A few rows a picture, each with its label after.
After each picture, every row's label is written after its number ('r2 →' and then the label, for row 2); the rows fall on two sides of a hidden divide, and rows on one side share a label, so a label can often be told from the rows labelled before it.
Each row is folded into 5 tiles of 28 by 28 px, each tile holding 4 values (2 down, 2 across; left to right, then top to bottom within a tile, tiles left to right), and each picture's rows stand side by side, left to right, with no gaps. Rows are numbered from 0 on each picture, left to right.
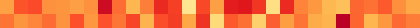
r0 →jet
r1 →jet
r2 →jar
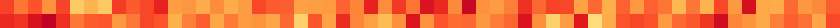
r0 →jet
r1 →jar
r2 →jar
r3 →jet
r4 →jar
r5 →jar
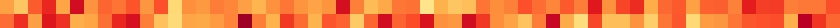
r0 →jar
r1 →jar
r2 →jar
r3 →jar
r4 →jet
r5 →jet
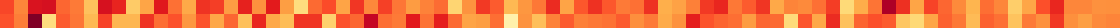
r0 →jet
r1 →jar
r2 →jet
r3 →jar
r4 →jar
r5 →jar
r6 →jet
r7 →jar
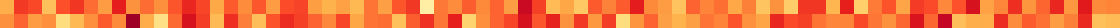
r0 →jar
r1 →jet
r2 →jar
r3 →jet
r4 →jar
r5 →jet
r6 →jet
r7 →jet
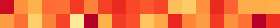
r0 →jar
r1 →jar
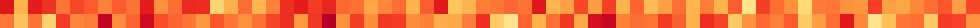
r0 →jet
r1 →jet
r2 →jet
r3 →jar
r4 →jet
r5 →jar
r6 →jar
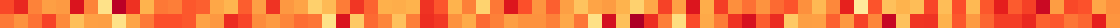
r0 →jar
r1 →jet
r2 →jar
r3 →jar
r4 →jar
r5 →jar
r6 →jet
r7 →jet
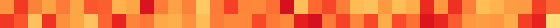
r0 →jar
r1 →jar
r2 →jet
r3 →jet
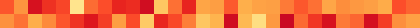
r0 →jet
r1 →jet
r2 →jet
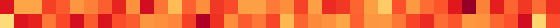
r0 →jet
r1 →jar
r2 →jar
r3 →jet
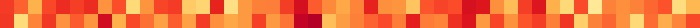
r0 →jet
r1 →jar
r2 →jet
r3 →jet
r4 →jar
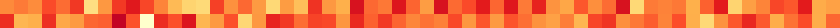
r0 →jar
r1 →jar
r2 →jet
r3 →jet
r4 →jet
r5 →jar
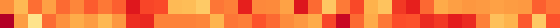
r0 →jar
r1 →jar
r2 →jar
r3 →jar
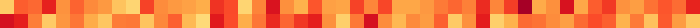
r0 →jar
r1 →jar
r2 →jet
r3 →jar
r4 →jet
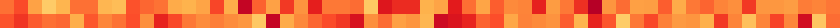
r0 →jar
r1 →jar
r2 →jet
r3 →jet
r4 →jet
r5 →jet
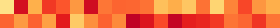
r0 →jar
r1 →jet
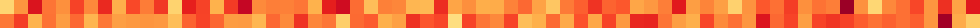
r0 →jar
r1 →jar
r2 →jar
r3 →jar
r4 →jet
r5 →jar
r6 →jet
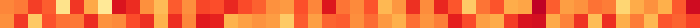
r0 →jar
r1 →jet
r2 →jar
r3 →jet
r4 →jar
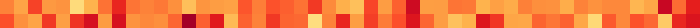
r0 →jet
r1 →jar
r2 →jar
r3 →jar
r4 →jar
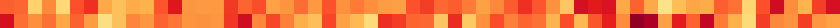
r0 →jar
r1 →jet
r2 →jar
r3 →jet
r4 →jet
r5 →jar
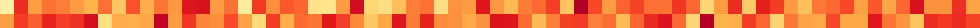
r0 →jar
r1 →jar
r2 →jar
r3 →jet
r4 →jet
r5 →jar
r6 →jet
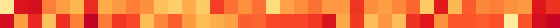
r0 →jet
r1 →jar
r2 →jar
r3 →jar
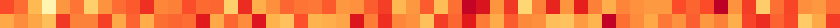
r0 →jar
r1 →jet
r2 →jet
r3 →jet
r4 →jar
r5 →jar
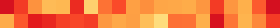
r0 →jet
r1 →jar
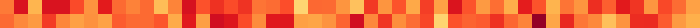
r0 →jar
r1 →jet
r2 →jet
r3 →jet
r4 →jet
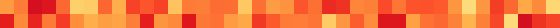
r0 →jet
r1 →jar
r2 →jet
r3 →jar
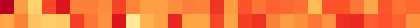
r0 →jet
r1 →jet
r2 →jet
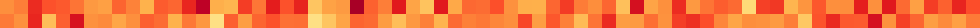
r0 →jet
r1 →jar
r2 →jar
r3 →jar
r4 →jar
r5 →jar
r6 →jet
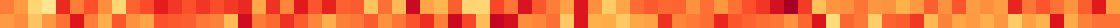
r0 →jar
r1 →jet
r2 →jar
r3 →jet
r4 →jar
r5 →jet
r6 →jar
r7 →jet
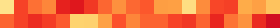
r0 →jar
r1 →jar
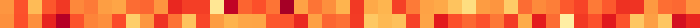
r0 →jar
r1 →jet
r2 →jar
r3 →jar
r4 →jar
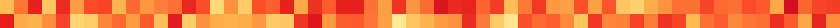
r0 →jar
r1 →jet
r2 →jet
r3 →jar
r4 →jet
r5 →jet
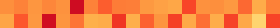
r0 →jar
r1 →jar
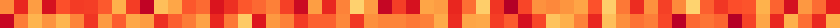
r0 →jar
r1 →jet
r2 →jet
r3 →jet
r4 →jet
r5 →jet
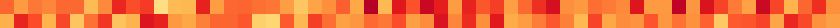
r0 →jet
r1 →jet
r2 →jet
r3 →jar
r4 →jet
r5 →jet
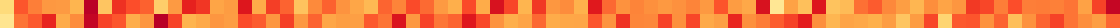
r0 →jet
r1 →jet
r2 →jet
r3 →jar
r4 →jet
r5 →jet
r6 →jar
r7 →jar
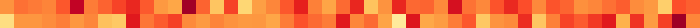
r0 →jar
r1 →jet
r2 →jar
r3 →jet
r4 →jet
